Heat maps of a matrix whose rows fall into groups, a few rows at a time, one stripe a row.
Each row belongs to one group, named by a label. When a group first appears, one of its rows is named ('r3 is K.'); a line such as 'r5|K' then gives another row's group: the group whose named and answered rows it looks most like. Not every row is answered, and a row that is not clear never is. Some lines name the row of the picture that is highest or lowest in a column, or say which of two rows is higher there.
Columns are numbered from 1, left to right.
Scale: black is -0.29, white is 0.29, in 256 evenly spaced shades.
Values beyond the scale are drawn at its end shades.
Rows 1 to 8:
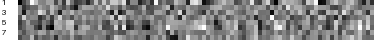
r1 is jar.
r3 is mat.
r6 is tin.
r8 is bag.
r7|mat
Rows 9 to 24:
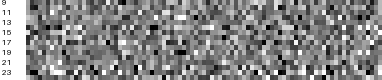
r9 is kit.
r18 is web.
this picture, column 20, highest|23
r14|tin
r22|web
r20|mat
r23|jar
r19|bag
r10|jar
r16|tin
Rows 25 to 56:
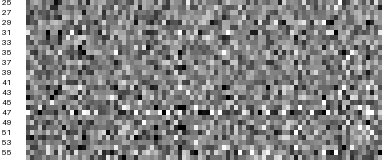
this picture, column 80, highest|42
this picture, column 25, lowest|56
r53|bag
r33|tin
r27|tin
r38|bag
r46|bag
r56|kit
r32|tin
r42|tin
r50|bag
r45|web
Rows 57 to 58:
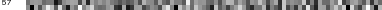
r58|mat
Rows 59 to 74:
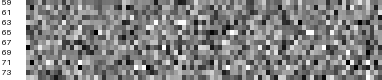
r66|kit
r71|mat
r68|jar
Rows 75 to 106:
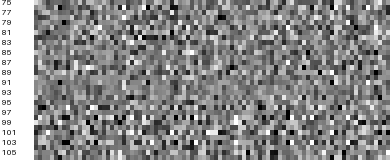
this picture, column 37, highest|79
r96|jar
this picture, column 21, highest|94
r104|bag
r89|jar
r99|web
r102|tin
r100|tin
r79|kit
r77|jar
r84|tin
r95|bag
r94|kit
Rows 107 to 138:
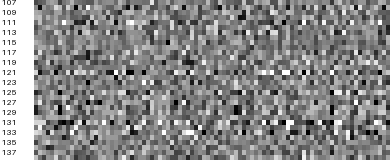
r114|web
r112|jar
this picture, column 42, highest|132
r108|mat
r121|kit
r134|kit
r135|jar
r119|bag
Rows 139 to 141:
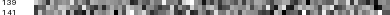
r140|jar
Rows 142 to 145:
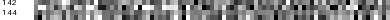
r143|tin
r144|mat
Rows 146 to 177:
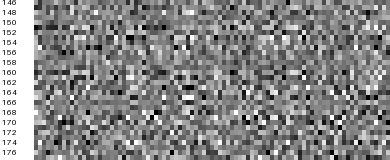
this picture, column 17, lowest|155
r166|bag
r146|mat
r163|bag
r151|tin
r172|jar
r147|tin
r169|web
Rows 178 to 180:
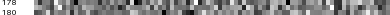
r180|bag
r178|mat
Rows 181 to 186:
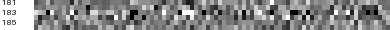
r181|bag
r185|mat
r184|kit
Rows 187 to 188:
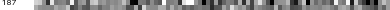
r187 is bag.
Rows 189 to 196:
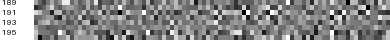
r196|kit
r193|jar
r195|web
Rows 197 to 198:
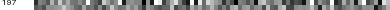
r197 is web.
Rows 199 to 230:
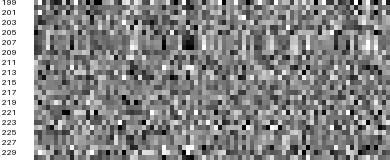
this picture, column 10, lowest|208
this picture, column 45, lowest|228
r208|bag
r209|tin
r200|bag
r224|web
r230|bag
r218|tin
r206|bag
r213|kit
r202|tin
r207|bag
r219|mat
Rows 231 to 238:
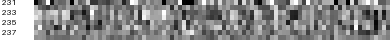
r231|bag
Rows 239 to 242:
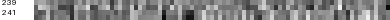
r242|bag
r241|bag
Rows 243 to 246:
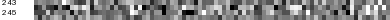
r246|mat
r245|bag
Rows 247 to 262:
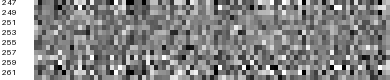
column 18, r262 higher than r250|Yes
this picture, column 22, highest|260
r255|kit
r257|web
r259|web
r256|bag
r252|web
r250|tin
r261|kit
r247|kit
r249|kit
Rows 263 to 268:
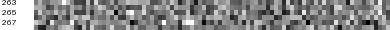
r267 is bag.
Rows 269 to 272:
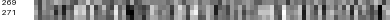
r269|mat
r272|kit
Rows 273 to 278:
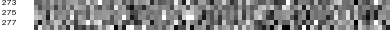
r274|kit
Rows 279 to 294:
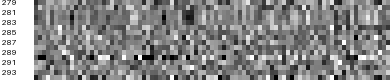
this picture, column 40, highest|292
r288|web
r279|jar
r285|web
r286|mat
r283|bag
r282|bag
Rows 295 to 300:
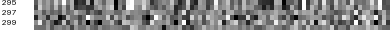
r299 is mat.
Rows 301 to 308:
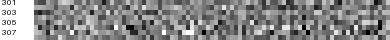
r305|web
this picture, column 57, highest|307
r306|kit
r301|jar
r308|web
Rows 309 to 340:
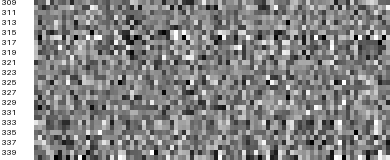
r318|web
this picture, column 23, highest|340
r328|mat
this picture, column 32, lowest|315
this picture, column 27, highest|324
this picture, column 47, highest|340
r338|jar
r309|bag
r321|jar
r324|jar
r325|web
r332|tin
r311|mat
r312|kit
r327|bag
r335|mat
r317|kit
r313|mat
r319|kit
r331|bag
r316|mat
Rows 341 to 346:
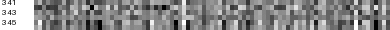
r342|tin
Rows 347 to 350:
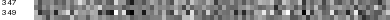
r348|mat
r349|kit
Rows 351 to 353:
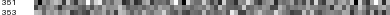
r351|mat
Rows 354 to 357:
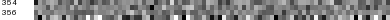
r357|mat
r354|jar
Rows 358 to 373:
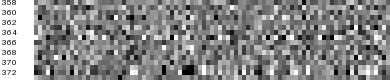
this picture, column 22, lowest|373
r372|bag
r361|kit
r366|tin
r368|kit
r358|tin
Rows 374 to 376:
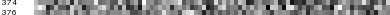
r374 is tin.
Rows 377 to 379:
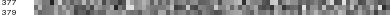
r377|web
